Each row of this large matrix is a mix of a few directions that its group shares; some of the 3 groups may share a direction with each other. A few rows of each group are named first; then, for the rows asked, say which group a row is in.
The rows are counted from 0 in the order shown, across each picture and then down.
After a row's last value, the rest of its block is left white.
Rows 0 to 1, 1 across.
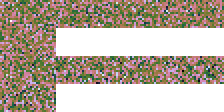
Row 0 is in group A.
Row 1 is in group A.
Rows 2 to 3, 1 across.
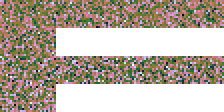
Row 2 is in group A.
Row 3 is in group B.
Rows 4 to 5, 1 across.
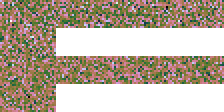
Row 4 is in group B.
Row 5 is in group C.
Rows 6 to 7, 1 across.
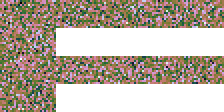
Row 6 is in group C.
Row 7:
C
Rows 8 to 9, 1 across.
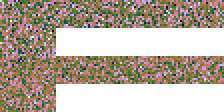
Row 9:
C
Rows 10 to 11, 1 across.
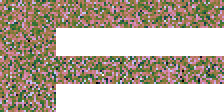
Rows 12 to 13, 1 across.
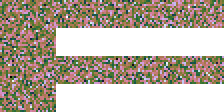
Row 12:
B
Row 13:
C
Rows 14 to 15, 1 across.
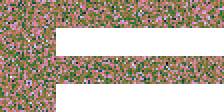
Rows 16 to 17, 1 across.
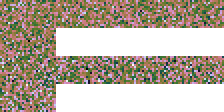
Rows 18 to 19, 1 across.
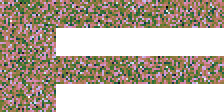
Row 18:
C
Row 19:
C
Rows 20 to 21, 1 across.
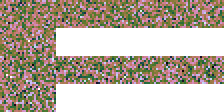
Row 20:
C
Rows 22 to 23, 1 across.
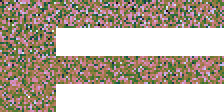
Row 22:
B
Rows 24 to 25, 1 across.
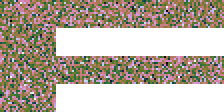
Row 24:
C
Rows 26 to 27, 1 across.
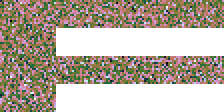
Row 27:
B
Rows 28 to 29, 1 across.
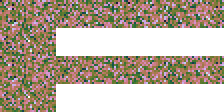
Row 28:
C
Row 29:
C
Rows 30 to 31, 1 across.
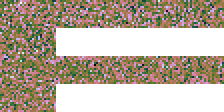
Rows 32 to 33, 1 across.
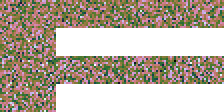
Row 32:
C
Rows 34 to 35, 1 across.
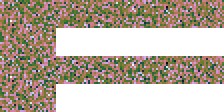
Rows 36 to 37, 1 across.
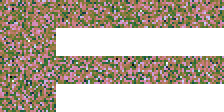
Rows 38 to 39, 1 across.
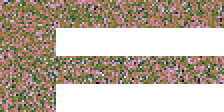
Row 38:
A
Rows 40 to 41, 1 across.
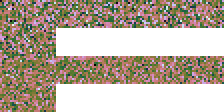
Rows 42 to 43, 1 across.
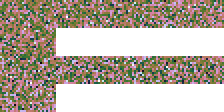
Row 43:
B
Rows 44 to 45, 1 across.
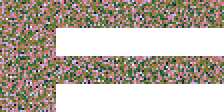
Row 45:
B
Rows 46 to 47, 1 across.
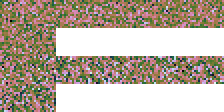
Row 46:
A
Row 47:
A
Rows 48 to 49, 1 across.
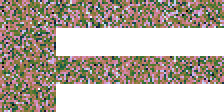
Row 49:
A
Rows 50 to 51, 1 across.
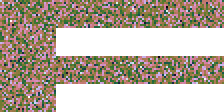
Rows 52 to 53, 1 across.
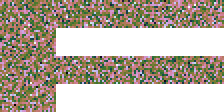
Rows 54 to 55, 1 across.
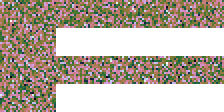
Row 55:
B
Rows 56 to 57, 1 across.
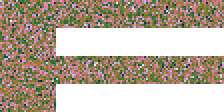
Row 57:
A
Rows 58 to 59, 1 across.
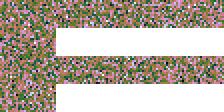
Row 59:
A
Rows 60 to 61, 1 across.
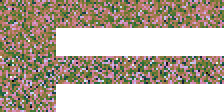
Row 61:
C
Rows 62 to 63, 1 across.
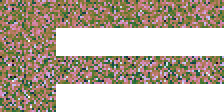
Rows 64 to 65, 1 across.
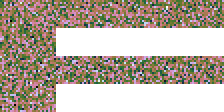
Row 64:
B
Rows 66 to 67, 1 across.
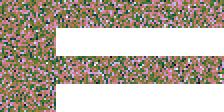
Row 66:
B
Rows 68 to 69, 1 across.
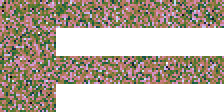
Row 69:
C
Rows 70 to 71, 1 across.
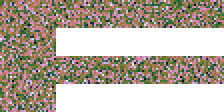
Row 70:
B
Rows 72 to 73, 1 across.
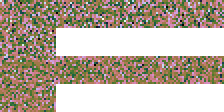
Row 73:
A
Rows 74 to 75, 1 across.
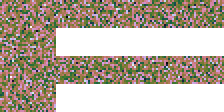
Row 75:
B
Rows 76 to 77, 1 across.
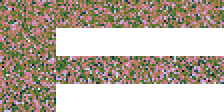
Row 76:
C
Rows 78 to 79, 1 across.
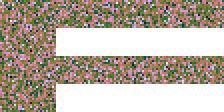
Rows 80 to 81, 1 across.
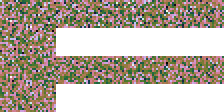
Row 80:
B
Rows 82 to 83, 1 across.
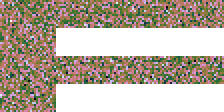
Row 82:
B
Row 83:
B
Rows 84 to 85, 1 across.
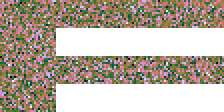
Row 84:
C
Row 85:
C
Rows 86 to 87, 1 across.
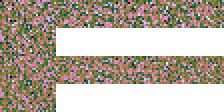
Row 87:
B
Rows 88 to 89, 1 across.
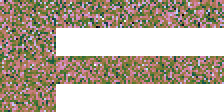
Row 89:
A
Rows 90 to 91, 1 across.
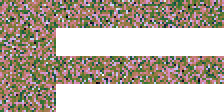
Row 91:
A
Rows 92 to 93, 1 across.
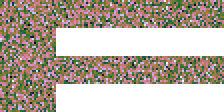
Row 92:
B
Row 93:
A
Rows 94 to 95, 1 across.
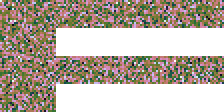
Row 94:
C
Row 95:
A
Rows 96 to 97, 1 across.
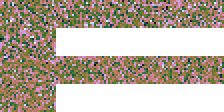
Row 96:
B
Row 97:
A
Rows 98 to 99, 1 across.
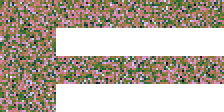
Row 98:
B
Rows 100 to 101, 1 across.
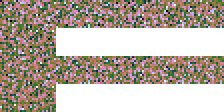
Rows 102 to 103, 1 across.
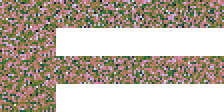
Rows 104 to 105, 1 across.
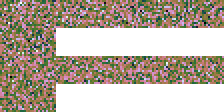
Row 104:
C
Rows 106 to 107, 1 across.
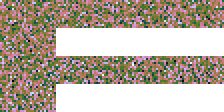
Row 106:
C
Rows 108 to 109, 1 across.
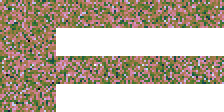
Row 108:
C
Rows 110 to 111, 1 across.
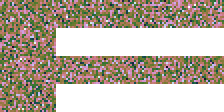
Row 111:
C
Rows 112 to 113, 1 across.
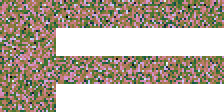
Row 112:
B
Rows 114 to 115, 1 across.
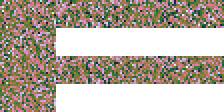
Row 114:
A
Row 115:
A
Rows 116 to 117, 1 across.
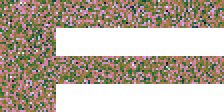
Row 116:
C
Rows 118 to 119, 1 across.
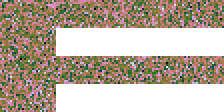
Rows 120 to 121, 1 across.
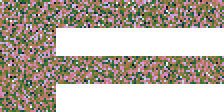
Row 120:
B
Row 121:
C
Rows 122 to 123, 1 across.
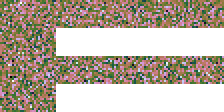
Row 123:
C
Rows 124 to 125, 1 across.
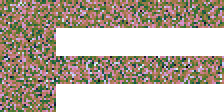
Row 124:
C
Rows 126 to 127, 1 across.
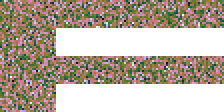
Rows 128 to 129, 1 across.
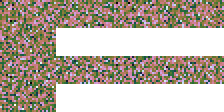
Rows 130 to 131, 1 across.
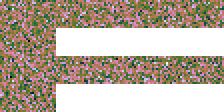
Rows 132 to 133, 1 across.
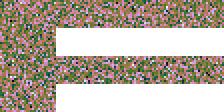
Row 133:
C
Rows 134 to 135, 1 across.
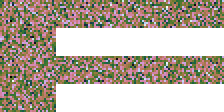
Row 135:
C
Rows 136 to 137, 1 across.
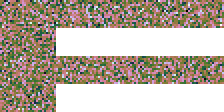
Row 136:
A
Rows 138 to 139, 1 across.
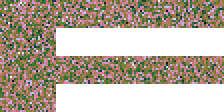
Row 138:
C
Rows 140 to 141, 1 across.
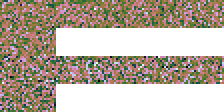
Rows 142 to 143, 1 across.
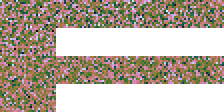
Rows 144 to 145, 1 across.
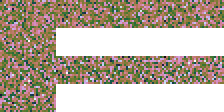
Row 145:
B
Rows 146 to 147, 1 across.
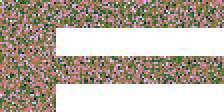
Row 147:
B
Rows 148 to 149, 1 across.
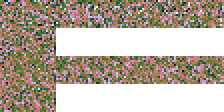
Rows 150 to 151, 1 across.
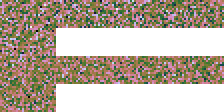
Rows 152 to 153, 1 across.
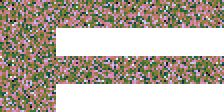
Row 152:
C
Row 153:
C
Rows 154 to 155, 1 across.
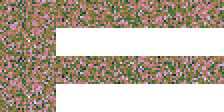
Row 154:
C
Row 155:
C
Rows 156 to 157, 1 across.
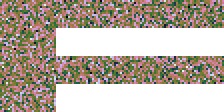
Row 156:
B
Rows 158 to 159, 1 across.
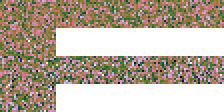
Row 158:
C
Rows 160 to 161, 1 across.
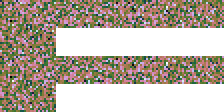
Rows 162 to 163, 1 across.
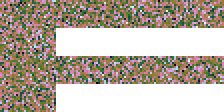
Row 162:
C
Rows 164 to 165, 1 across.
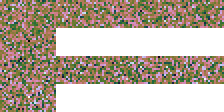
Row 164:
C
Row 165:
C
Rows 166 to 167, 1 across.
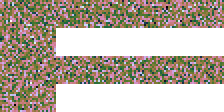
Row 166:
B
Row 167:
B
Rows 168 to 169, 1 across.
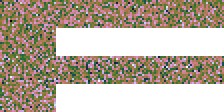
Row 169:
A
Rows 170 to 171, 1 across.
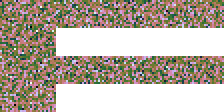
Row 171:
B
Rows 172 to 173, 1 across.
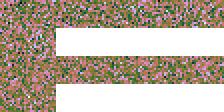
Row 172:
C
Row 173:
C
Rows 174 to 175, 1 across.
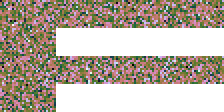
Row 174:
C
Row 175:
A
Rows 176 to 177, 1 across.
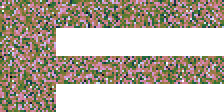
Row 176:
A
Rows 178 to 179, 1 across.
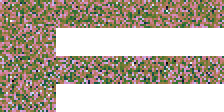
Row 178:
A
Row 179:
A
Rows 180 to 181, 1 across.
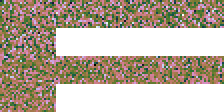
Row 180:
A
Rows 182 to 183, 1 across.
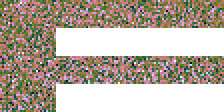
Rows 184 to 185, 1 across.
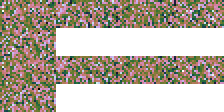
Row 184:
A
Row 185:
A
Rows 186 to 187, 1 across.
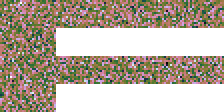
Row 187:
B
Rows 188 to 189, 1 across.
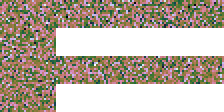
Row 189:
A
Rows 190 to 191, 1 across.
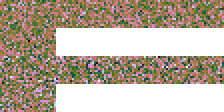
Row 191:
A
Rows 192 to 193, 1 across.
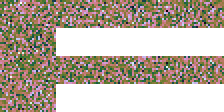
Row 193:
C
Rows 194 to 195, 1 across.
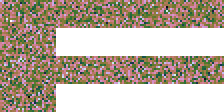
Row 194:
A
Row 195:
C
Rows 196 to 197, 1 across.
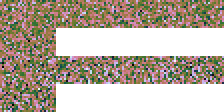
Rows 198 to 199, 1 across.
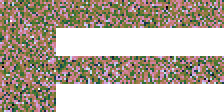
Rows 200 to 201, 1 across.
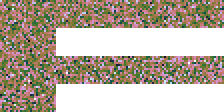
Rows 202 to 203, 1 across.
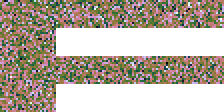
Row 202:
A
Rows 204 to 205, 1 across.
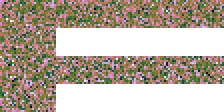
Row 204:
A
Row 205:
C
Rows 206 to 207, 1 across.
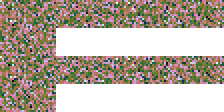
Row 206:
C
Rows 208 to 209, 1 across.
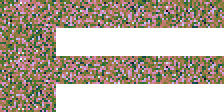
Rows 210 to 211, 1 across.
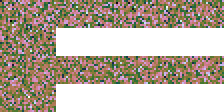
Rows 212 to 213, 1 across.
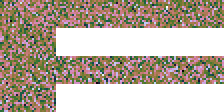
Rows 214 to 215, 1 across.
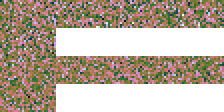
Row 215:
C
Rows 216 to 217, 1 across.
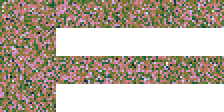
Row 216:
A
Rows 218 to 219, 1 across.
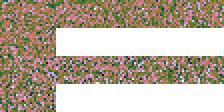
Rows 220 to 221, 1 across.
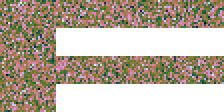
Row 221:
A
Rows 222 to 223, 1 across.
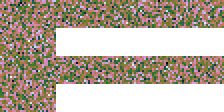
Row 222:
C
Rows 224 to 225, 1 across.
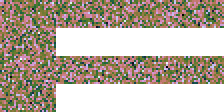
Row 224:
A
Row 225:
C
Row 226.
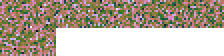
